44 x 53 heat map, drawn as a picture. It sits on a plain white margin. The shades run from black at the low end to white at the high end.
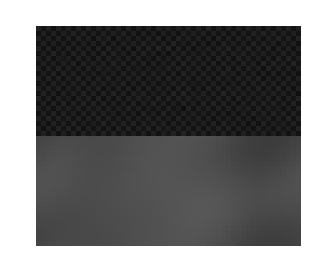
It is made of 2 by 1 panels. Panel 1,1: very low, checkered, faint in contrast. Panel 2,1: low, smooth, faint in contrast.
